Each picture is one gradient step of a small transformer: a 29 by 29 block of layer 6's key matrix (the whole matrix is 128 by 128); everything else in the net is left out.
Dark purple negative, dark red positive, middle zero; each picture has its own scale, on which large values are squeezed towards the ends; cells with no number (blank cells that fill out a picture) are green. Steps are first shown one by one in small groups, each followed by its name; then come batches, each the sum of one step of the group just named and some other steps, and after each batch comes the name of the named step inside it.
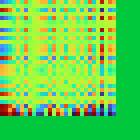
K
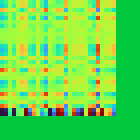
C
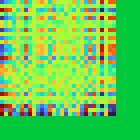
K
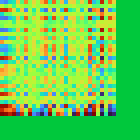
K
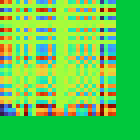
C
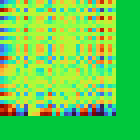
K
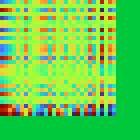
K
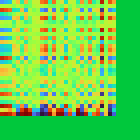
K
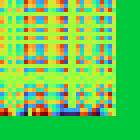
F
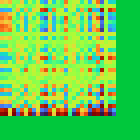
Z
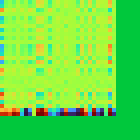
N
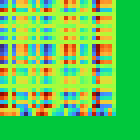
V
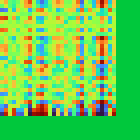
F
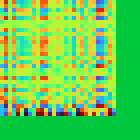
N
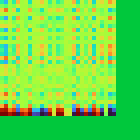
Z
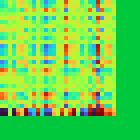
V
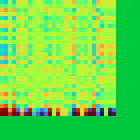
Z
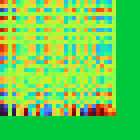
F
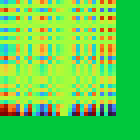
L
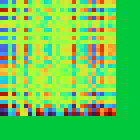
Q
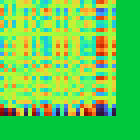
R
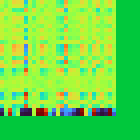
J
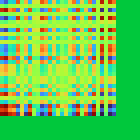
L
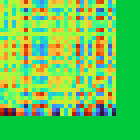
R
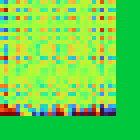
J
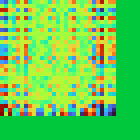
R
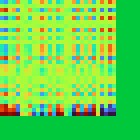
J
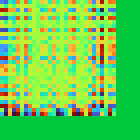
R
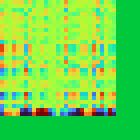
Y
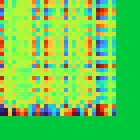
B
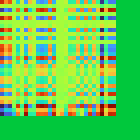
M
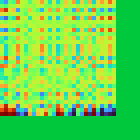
Y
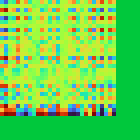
Y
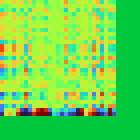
Y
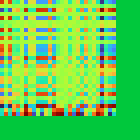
M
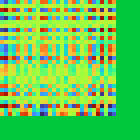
B
